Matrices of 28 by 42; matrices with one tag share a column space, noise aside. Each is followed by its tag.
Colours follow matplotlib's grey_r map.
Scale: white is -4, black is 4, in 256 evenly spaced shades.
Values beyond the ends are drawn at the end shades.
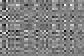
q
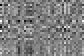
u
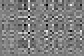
q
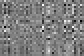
u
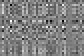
u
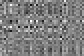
u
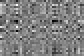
u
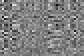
q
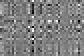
u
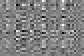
q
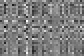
u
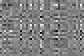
q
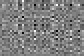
q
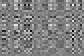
q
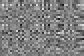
q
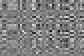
q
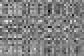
u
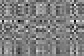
u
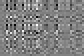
q
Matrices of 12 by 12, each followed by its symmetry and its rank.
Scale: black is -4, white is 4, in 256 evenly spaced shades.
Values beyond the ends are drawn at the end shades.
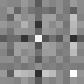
symmetric, rank two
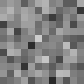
neither, full rank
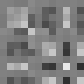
symmetric, rank two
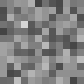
neither, full rank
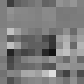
neither, rank two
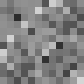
symmetric, full rank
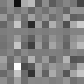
neither, rank two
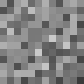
symmetric, full rank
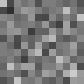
symmetric, full rank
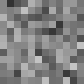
neither, full rank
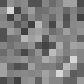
symmetric, full rank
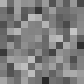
neither, full rank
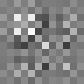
symmetric, rank two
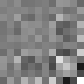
symmetric, rank two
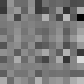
neither, rank two
